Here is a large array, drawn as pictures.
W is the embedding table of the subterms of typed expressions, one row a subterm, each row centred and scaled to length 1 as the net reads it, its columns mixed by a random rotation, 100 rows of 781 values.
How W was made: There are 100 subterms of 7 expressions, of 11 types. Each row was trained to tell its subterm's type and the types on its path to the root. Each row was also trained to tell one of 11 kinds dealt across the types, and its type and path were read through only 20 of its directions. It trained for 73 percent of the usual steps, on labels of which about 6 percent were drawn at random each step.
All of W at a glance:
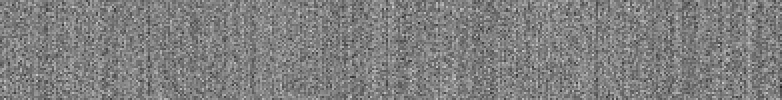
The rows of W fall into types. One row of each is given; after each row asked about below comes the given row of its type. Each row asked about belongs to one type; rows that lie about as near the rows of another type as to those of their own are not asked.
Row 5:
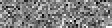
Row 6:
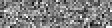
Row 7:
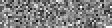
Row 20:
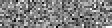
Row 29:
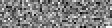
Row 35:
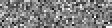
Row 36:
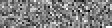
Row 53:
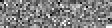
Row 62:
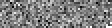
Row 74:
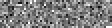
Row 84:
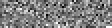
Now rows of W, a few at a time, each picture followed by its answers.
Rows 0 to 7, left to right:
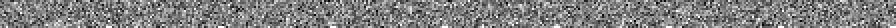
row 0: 84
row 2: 7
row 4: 53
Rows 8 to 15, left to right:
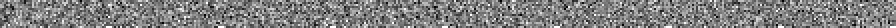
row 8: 5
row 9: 35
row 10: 5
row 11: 74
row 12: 53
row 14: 62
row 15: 53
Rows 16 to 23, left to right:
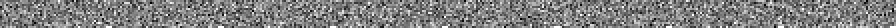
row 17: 62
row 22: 7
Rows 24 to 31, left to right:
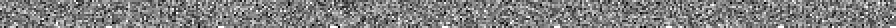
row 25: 6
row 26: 84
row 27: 7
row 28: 7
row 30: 74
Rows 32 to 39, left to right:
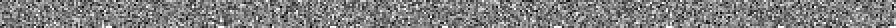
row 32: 29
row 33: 20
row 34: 6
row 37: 74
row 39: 35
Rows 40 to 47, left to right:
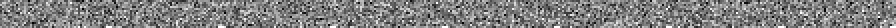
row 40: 36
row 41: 6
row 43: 35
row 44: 74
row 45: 20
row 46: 53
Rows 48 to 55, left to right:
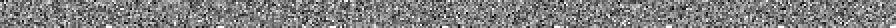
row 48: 36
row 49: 5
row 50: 5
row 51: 29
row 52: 84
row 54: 53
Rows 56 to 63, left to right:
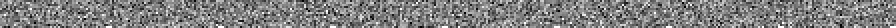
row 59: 6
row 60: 20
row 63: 7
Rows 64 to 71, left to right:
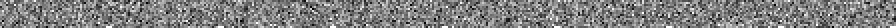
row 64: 35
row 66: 29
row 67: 7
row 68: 6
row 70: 84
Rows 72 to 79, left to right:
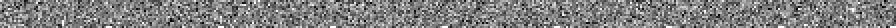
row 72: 5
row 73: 6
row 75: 36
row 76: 20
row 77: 53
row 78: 84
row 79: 7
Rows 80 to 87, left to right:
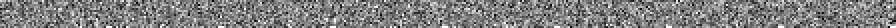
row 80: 62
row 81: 29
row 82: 35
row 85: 62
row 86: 36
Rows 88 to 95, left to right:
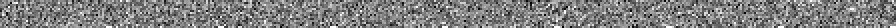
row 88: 62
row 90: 35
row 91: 7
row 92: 6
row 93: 6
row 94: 5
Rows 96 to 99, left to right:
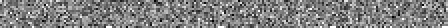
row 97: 53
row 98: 62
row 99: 29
